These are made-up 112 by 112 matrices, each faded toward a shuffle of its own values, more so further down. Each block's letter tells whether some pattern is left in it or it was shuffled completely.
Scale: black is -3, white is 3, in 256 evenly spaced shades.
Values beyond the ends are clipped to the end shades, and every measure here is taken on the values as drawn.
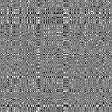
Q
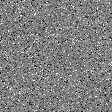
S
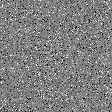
S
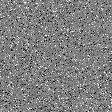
S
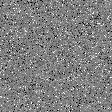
S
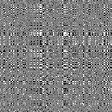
Q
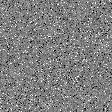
S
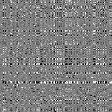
Q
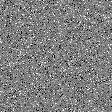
S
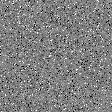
S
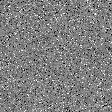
S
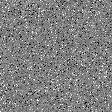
S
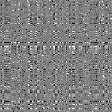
Q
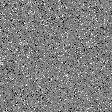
S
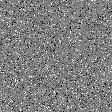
S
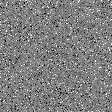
S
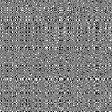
Q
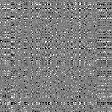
Q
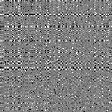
Q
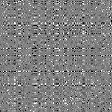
Q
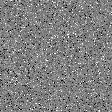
S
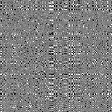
Q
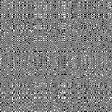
Q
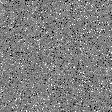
S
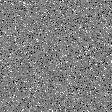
S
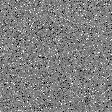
S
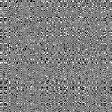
Q
